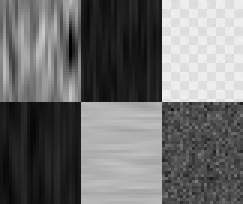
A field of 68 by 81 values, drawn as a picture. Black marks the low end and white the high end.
The table splits into 2 rows of 3 panels. Panel 1,1: middling, streaked downward, strong in contrast. Panel 1,2: very low, streaked downward, faint in contrast. Panel 1,3: very high, checkered, faint in contrast. Panel 2,1: very low, streaked downward, faint in contrast. Panel 2,2: high, streaked across, faint in contrast. Panel 2,3: low, fine-grained.
